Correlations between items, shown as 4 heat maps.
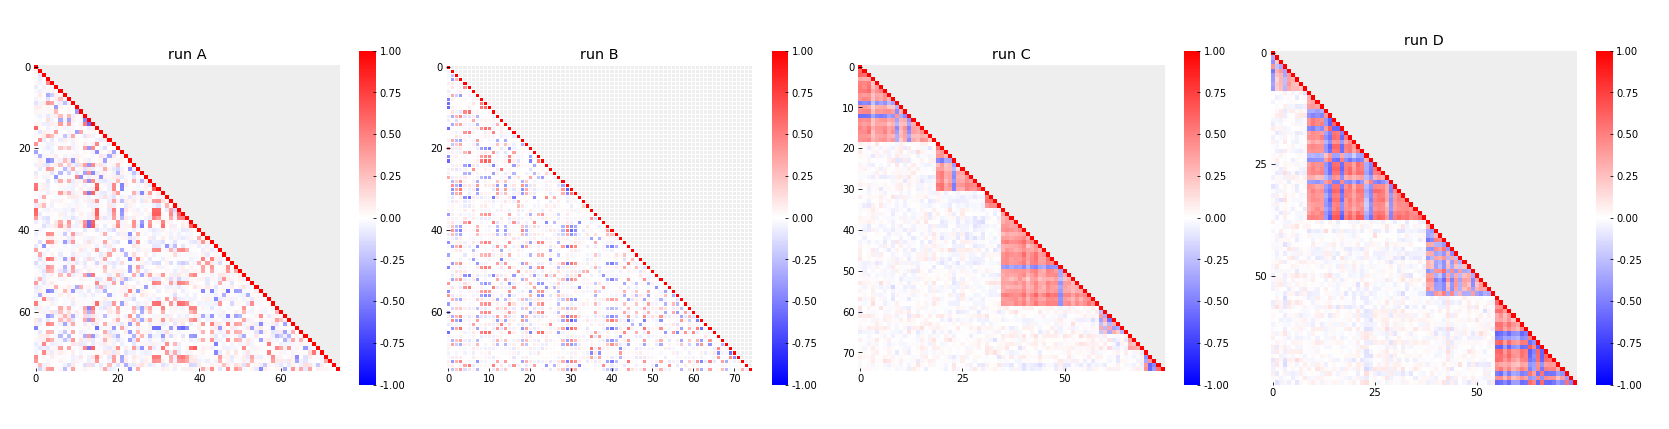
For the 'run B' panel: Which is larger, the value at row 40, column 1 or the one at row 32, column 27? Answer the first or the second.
the first
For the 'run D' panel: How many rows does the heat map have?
75
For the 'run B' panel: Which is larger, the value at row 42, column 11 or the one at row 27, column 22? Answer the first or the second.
the first
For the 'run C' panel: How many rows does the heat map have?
75
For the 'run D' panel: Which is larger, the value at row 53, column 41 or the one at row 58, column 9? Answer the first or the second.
the second
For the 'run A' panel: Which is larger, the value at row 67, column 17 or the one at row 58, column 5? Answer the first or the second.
the first
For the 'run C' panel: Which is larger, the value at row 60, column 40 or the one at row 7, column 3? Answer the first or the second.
the second
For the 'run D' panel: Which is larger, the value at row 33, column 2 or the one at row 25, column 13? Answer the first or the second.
the first
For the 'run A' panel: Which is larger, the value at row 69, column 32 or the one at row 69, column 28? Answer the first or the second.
the second
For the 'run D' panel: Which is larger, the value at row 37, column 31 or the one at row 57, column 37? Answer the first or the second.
the first
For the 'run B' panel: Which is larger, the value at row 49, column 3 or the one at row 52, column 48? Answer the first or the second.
the second
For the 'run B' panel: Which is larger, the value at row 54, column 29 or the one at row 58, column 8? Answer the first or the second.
the second
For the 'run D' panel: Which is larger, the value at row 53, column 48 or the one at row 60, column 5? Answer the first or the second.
the first
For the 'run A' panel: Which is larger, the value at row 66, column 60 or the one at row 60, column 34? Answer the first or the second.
the second
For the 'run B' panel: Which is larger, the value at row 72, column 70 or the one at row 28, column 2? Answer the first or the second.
the second
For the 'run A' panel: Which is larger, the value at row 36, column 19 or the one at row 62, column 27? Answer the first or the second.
the first
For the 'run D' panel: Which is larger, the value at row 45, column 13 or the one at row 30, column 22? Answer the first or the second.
the second
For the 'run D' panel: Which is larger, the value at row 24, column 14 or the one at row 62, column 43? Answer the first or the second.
the first
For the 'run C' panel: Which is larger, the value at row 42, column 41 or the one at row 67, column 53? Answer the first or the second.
the first
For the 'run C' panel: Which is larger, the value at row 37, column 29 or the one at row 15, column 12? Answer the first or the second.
the first
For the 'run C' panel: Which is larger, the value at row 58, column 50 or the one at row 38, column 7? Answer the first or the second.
the first
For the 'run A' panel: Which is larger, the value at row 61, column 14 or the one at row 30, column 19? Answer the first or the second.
the second
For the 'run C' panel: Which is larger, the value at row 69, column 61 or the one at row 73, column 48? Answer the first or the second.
the first
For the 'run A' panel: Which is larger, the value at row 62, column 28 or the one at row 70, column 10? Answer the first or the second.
the first
